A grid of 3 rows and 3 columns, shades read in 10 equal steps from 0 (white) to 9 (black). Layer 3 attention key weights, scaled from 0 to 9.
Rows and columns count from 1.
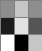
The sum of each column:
12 12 12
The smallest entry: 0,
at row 3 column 1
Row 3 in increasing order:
0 2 9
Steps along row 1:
down up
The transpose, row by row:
4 8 0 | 2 1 9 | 4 6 2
